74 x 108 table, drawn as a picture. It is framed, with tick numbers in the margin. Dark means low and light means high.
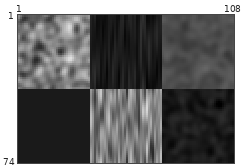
The table splits into 2 rows of 3 panels. Panel 1,1: middling, blotchy, strong in contrast. Panel 1,2: very low, streaked downward, faint in contrast. Panel 1,3: low, blotchy, faint in contrast. Panel 2,1: very low, flat. Panel 2,2: middling, streaked downward, strong in contrast. Panel 2,3: very low, blotchy, faint in contrast.
